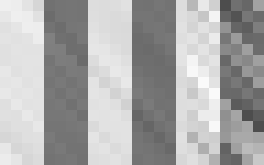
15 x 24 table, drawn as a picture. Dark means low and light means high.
Stripes running up and down repeat 3 times from left to right. Overall the values sit about 70% of the way up the scale. The values fall into two levels. The left part is calmer, up to a seam about 70% of the way across.
